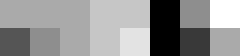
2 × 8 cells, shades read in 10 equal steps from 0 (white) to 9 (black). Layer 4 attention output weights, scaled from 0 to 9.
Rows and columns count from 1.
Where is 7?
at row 2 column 7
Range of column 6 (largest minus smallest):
0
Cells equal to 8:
0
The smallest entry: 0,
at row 1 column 8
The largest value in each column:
6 4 3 2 2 9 7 3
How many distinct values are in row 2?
7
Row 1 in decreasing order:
9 4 3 3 3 2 2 0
